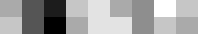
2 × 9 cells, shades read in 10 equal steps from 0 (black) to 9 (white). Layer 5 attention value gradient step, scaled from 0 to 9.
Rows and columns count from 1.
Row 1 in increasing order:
1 3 5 6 6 7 7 8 9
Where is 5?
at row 1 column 7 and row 2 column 7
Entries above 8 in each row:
1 0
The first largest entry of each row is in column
8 5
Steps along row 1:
down down up up down down up down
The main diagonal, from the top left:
6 3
